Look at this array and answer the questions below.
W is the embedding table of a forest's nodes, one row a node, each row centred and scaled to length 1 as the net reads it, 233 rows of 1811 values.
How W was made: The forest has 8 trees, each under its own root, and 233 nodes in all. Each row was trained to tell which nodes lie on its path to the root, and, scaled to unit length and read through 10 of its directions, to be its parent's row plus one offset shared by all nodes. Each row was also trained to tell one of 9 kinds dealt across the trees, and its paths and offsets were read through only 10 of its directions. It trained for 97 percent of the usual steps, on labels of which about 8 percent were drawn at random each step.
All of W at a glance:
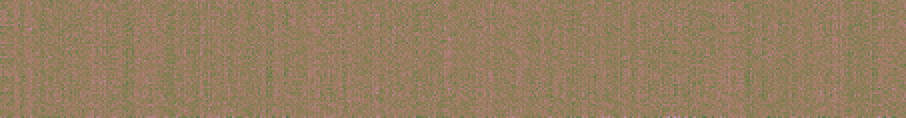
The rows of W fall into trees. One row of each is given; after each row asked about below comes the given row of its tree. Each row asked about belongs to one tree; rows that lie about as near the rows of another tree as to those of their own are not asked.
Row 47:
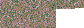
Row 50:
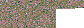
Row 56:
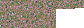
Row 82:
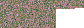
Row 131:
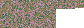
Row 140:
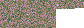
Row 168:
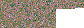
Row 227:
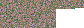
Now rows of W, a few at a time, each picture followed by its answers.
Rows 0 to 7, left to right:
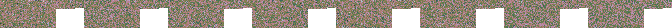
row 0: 168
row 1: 56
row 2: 168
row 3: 227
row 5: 47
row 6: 227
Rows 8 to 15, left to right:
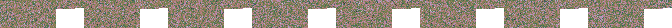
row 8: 82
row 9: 168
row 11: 140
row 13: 50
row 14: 168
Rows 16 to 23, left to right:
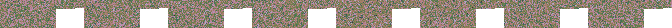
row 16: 140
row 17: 227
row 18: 56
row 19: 168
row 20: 227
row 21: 47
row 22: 140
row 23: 140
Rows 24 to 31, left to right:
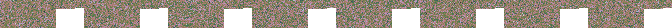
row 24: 50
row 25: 227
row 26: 140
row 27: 168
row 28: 47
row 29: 50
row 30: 140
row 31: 168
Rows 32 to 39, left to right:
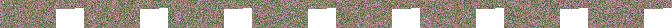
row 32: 50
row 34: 82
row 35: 82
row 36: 47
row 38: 227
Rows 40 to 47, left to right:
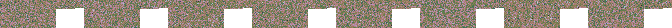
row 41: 82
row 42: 50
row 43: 140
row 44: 50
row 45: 47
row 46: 82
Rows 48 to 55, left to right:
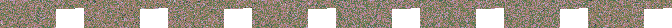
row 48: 140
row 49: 82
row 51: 140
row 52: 82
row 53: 82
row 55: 56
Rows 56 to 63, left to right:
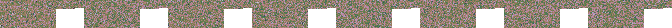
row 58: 140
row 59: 47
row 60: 168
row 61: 50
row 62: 168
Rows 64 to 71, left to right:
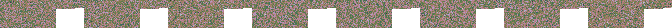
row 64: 168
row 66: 56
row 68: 56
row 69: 140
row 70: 47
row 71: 140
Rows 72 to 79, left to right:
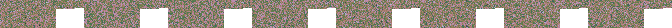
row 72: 50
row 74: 56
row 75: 168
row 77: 47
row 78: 168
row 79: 168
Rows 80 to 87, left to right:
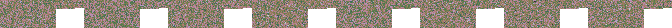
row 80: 50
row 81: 168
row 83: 50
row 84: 140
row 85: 131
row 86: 50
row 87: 140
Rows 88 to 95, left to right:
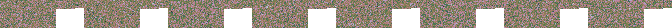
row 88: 56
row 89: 50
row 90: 56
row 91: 168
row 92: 227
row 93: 56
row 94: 50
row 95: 140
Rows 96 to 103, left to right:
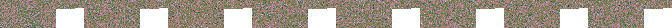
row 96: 168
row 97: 50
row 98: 56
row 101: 140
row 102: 47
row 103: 168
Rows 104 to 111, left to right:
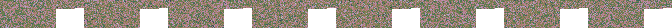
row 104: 168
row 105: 140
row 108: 56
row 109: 140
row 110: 56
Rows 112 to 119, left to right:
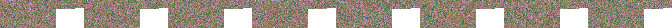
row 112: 227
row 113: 140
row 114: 227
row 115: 140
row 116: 47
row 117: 227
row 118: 56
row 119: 56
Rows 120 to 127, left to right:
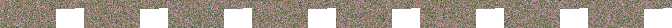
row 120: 50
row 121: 140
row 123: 56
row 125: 47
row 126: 168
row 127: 168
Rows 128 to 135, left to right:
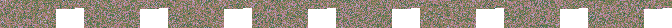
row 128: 50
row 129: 56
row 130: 140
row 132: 168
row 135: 82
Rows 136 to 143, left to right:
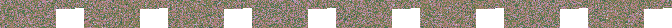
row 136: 47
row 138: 56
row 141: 227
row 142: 168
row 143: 50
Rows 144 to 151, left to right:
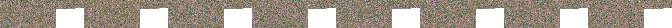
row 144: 56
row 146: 140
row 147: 140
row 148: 47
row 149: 227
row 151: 56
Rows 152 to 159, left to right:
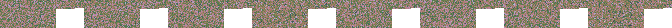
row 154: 50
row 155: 56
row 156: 82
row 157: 47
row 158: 50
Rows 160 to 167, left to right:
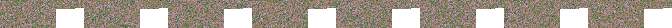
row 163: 82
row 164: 140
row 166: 168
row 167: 50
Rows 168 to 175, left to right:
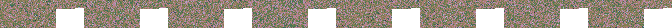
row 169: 56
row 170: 140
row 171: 168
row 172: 140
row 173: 56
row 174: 50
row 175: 82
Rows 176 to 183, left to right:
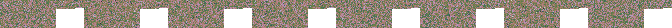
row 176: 56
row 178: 47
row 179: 140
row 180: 168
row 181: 227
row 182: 168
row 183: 50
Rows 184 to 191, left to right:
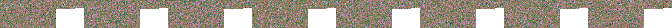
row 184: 82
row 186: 56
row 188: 168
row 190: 168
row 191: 140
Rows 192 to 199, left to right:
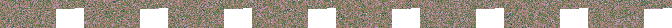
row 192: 168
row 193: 140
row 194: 227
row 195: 168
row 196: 56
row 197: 82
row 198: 131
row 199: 47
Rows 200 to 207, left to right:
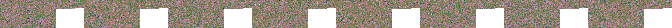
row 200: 168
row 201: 227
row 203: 56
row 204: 56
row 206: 140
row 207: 47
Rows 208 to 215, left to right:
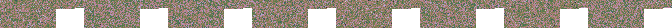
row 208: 50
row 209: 50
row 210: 131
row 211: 168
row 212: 140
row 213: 47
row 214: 140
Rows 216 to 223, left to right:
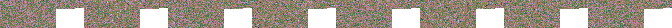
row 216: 227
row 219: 168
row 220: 140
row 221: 56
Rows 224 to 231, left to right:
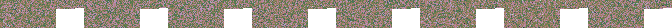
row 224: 168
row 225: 56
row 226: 227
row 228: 47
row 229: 140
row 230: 56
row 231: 168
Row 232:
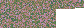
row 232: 50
